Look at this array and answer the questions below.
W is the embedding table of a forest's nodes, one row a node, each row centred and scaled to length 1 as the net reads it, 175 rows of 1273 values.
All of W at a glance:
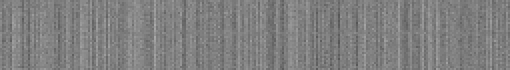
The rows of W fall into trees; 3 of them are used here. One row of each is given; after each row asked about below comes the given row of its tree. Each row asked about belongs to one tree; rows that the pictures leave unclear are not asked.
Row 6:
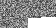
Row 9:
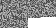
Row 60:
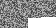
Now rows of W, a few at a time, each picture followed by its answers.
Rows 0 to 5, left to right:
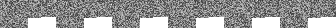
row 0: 6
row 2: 9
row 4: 60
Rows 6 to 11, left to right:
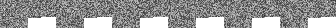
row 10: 9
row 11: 9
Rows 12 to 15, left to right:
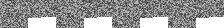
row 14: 60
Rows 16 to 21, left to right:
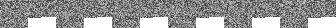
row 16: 6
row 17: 9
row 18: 9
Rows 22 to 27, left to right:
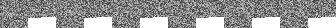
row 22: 9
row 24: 60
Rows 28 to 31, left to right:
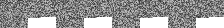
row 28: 9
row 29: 9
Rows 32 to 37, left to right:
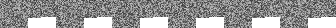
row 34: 60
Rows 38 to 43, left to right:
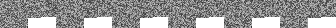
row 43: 6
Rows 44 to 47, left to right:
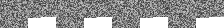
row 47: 60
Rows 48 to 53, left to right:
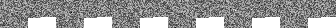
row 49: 9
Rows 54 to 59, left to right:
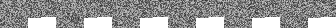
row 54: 60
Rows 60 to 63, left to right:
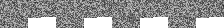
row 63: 60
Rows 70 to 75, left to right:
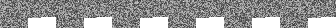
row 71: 9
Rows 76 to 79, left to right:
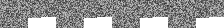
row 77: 9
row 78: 60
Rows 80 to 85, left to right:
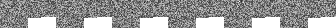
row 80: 60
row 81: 60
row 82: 6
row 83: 9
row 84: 6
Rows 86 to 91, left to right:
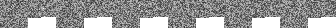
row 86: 6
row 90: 60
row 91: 60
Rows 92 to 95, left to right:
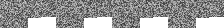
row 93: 60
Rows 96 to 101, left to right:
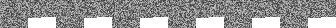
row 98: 9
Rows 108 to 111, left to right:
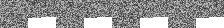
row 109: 60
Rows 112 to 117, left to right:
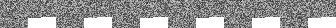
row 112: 6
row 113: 60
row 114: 60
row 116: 60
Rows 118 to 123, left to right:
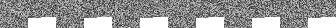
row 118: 60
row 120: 9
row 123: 9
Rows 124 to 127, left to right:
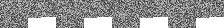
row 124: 60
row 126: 9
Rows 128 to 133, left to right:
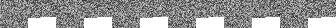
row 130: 9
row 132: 6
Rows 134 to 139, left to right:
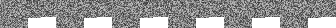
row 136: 60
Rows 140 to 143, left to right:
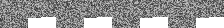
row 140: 60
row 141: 6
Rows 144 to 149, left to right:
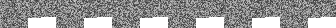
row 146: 60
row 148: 60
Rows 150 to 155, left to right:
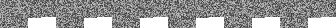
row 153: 9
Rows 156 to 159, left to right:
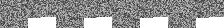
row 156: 60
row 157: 9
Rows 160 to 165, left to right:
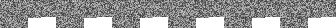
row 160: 60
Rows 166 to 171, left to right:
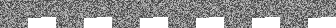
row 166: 6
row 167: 9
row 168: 6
